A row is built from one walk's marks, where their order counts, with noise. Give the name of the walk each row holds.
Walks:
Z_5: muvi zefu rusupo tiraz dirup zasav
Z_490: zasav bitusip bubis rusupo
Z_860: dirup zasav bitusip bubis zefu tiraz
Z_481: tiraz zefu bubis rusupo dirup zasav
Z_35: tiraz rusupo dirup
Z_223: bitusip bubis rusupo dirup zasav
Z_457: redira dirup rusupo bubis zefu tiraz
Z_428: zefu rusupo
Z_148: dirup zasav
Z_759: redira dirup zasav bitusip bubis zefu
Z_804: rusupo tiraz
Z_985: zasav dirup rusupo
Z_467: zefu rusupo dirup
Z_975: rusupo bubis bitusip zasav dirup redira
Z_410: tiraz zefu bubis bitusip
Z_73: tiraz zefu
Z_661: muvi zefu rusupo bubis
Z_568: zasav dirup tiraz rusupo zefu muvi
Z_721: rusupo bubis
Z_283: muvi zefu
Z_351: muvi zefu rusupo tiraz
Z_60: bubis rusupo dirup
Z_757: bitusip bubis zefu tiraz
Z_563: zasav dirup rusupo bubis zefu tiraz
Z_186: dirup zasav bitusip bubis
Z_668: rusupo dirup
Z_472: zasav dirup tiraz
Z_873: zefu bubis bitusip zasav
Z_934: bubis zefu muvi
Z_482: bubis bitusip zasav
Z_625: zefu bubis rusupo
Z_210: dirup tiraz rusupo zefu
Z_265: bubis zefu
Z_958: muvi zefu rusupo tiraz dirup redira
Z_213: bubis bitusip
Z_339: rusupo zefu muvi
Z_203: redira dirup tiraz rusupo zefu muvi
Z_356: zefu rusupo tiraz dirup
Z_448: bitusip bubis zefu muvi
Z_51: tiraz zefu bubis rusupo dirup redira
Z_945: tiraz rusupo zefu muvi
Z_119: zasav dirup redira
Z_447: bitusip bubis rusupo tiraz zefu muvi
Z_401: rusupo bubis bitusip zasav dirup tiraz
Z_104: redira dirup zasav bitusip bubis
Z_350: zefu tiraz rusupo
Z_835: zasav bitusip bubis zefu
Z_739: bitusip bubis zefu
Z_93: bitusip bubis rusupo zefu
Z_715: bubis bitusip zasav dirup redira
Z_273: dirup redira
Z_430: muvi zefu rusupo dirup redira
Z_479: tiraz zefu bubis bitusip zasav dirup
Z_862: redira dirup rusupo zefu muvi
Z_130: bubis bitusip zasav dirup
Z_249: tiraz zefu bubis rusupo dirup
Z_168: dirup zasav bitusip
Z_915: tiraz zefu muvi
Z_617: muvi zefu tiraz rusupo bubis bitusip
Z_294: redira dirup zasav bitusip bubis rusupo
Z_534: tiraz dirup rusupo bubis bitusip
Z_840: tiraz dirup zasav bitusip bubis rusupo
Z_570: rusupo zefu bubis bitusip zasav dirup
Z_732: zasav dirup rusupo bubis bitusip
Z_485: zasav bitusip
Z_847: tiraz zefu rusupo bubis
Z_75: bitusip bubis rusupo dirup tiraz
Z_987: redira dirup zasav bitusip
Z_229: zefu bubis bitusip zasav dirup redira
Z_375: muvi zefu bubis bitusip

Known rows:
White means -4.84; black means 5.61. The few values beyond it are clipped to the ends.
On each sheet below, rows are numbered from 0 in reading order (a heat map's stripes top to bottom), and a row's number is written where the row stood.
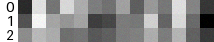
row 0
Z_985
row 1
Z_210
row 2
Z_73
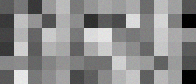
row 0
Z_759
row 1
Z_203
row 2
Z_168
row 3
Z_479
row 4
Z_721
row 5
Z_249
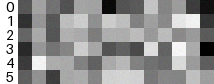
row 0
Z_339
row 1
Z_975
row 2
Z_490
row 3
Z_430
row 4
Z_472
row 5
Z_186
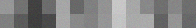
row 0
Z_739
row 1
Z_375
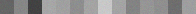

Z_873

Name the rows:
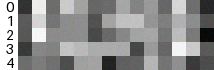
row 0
Z_481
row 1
Z_860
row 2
Z_563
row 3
Z_119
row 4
Z_283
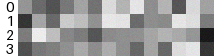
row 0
Z_213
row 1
Z_987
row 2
Z_804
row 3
Z_273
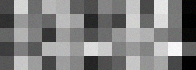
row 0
Z_467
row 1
Z_862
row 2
Z_447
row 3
Z_715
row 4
Z_945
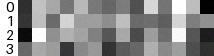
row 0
Z_958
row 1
Z_148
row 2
Z_5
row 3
Z_915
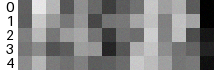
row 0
Z_351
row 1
Z_457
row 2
Z_428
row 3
Z_661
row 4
Z_847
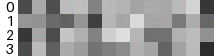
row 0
Z_294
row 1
Z_410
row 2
Z_130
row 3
Z_60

